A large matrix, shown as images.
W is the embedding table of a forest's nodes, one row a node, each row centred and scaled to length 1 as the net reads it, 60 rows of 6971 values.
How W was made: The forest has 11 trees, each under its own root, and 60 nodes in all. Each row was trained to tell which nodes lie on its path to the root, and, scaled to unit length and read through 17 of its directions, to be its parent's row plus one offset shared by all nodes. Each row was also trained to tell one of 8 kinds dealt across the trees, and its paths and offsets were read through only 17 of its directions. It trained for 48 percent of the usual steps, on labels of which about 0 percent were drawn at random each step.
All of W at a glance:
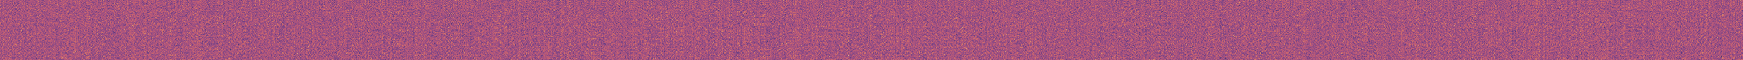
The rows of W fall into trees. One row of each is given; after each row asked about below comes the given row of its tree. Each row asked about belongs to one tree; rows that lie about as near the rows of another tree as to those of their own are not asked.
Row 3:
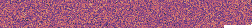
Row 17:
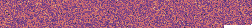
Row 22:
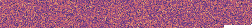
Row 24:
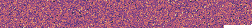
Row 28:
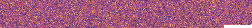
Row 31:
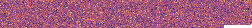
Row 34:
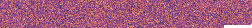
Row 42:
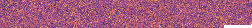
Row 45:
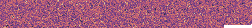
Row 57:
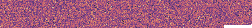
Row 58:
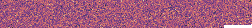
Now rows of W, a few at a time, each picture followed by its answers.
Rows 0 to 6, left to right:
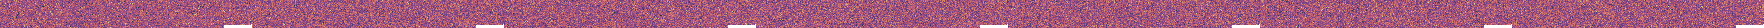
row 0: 24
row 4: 24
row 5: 22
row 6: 17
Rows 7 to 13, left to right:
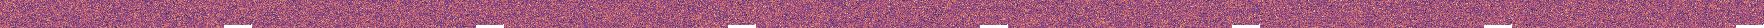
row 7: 45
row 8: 22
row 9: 3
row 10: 24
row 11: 34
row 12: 57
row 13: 22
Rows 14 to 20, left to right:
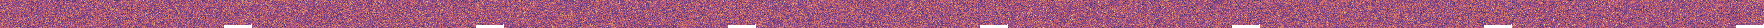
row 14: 57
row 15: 58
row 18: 58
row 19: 45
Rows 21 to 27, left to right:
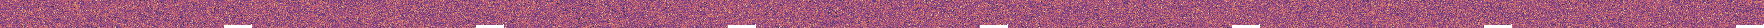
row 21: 28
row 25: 58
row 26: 42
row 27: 31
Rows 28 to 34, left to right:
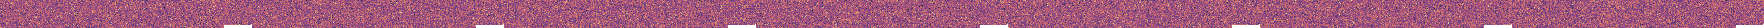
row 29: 3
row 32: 28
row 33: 31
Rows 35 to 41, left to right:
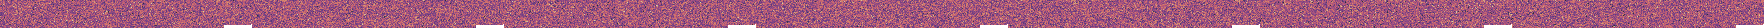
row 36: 42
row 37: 57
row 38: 28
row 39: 28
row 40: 31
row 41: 31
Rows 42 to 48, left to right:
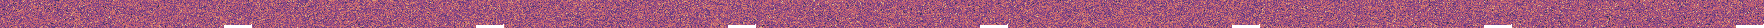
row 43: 34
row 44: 45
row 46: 42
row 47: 22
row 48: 31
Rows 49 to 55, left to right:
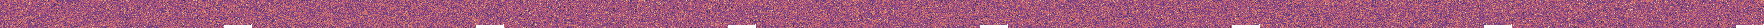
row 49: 24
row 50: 42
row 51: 31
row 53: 24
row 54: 17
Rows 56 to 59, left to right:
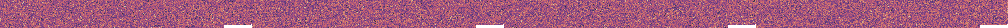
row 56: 24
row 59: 45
